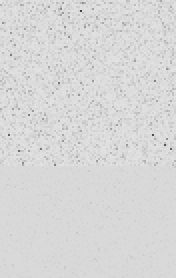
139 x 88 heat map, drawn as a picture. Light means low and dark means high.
Grain: fine. Seam: horizontal, 60% of the way down, the bottom part calmer. Slope: none. Odd rows or columns: none. Histogram: skewed, a long tail of high values. Stripes: none. Mirror symmetry: none.
